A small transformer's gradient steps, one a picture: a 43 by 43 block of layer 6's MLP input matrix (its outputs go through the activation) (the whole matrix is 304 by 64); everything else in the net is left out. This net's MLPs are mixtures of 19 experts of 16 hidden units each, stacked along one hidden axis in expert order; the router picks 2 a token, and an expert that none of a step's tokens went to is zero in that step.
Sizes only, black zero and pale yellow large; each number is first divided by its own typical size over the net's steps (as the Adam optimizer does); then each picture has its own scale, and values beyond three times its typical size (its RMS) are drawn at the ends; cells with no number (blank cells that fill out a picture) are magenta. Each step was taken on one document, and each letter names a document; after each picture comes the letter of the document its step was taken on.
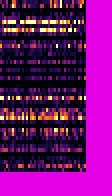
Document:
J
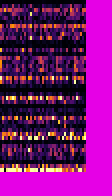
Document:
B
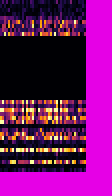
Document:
J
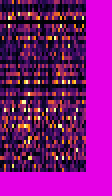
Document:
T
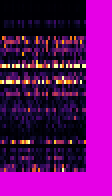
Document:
T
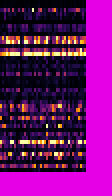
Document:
T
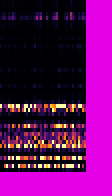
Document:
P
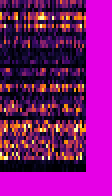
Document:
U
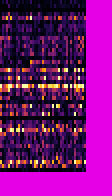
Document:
U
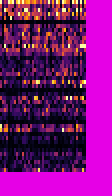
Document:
T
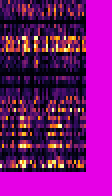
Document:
T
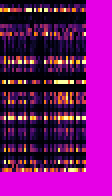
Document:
B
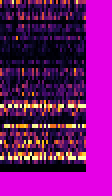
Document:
U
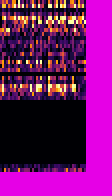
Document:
J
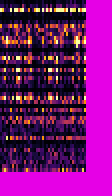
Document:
B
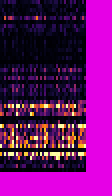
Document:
U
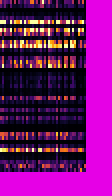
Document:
J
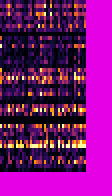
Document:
U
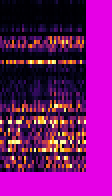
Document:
J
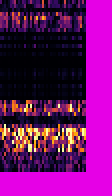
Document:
P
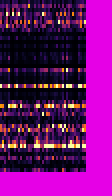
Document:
U
